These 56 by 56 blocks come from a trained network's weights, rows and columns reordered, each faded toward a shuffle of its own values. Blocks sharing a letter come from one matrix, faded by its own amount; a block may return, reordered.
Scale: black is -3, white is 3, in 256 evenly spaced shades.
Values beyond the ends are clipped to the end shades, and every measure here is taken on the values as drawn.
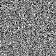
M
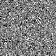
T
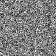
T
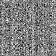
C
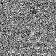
T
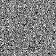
M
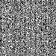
C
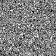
M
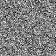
T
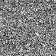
T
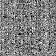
C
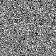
T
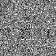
T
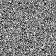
T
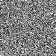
T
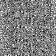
C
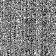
C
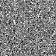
M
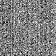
C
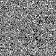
T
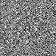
T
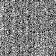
C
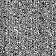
C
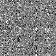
M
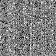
C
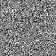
T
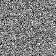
T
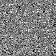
T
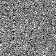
M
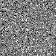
M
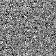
M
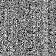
C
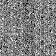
C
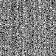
C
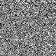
T
